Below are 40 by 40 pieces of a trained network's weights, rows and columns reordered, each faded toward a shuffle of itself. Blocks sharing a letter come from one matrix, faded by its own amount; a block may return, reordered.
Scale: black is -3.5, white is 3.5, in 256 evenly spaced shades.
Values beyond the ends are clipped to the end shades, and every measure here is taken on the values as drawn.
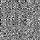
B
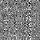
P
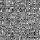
P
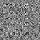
B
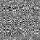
B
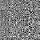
P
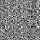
B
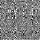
P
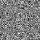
B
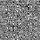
P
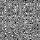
P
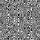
P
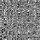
P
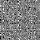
P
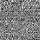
P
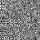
B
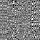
P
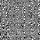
P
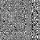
P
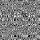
B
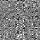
P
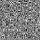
B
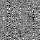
P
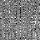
P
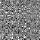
P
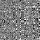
P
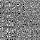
P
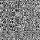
B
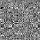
B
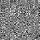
B
